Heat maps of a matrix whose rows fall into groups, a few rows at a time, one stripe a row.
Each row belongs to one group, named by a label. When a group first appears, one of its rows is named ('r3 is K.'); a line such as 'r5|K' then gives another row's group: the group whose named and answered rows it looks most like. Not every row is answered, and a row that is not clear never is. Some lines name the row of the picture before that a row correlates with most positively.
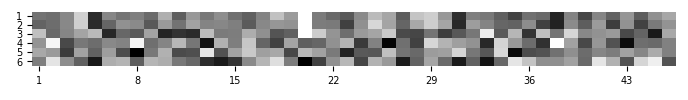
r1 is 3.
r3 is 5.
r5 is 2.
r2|3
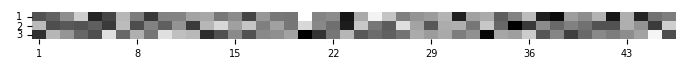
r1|3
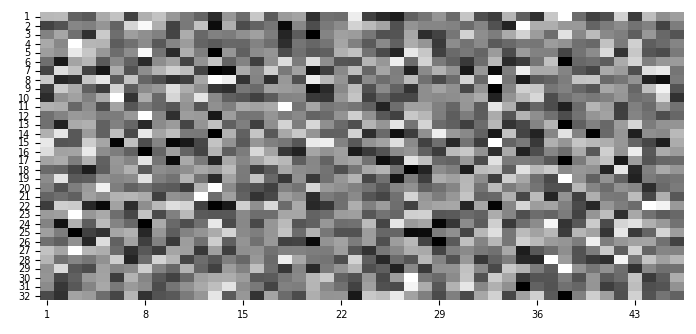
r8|5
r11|2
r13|3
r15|5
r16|2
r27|2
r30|5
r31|5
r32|3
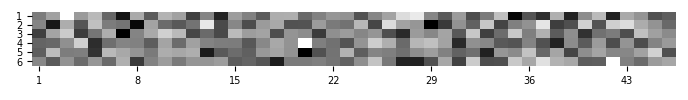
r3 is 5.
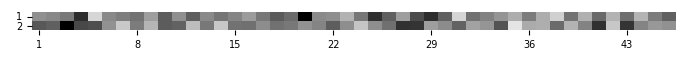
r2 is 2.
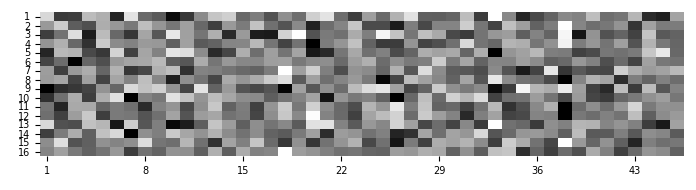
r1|5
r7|3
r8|2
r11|3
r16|2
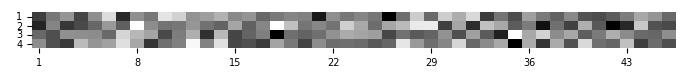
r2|2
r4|5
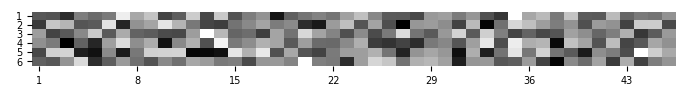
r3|5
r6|3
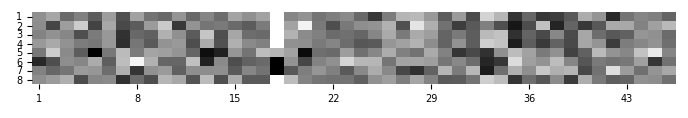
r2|3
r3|2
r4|2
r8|2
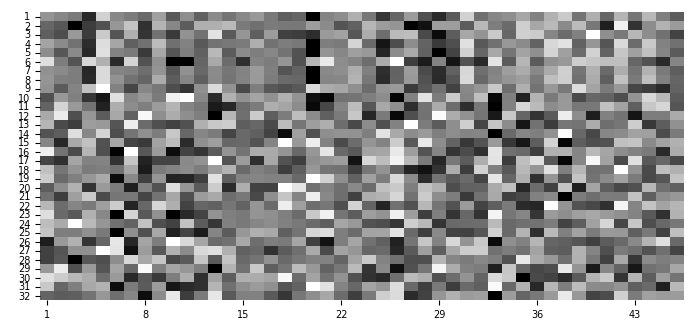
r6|5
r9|5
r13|5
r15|3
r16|5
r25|5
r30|2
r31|5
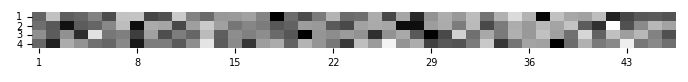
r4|3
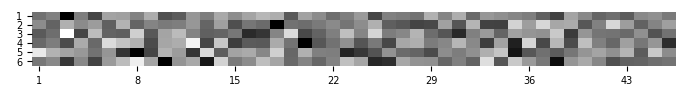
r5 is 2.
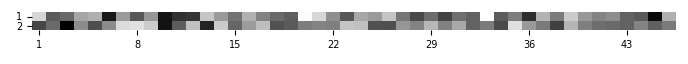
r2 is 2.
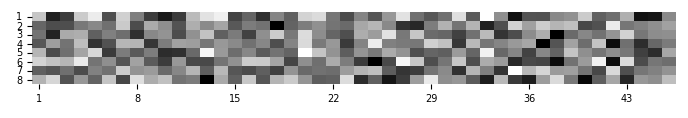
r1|5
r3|3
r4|3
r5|5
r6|2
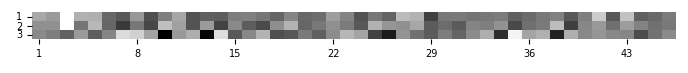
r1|2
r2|2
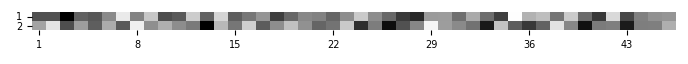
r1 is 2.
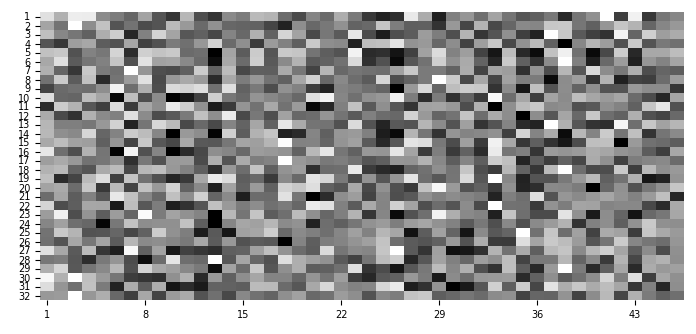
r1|2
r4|3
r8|3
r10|5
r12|5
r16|5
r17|2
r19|5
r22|5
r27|5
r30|2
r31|5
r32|2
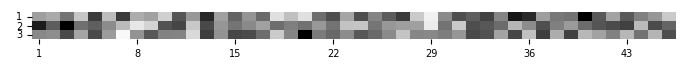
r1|3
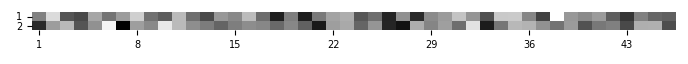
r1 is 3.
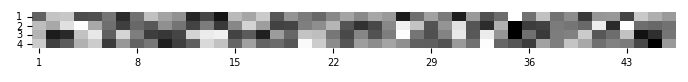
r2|2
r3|5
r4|5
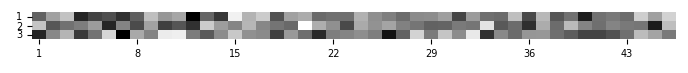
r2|5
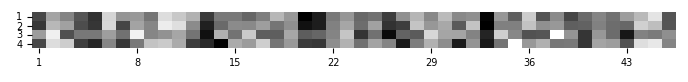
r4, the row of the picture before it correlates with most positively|1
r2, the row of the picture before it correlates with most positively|3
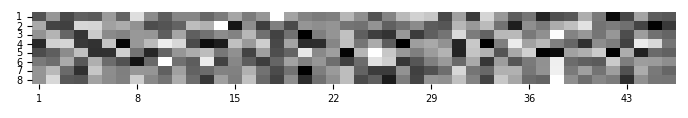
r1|2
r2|5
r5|3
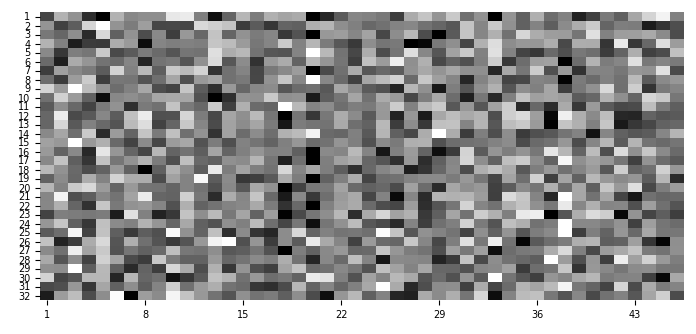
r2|5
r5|5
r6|3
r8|3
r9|2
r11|2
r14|3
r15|2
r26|5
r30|5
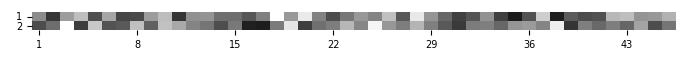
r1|3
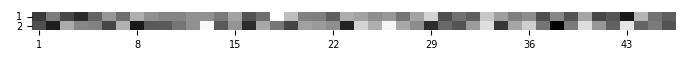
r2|3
